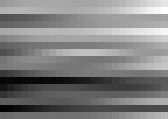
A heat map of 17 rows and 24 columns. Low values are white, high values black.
Slope: up to the bottom left. Ninth with the lowest average: top right. Grain: streaks across. Ninth with the highest average: bottom left.
